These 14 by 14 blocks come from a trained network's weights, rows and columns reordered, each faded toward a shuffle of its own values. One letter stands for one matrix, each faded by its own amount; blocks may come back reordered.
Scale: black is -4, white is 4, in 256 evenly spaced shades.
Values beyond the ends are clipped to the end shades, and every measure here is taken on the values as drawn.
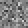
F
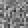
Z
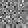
Z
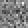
Z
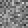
Z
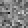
Z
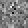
F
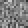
Z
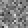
F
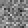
Z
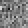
Z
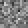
Z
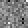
F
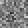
Z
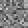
Z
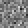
F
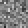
Z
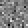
F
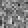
Z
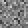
Z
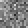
Z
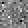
F
